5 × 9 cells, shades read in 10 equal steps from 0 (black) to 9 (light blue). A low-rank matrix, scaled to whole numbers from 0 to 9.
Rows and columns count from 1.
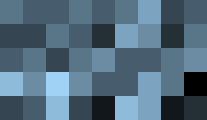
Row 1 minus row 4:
-3 -2 -5 -1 0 1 0 -2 4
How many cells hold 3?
6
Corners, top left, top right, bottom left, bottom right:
5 4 3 2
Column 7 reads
7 6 4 7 7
